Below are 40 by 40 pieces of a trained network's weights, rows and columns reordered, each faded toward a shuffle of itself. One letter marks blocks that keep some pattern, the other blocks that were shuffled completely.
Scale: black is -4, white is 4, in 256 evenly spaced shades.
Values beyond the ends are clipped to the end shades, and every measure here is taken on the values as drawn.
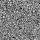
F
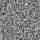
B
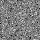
F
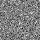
F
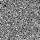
F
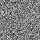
B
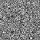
B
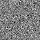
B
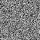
F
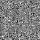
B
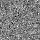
F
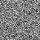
B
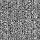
B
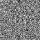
B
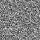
B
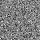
F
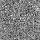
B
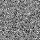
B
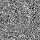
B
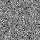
F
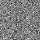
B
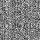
B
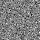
F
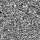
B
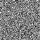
F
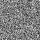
F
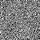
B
